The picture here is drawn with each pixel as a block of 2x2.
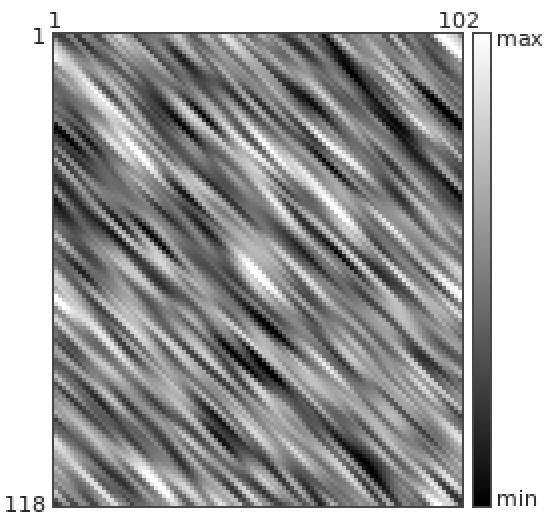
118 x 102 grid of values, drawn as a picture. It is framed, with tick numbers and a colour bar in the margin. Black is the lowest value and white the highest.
Mirror symmetry: none. Histogram: bell-shaped. Grain: diagonal, down to the right. Odd rows or columns: none. Average level on the scale: 50%.
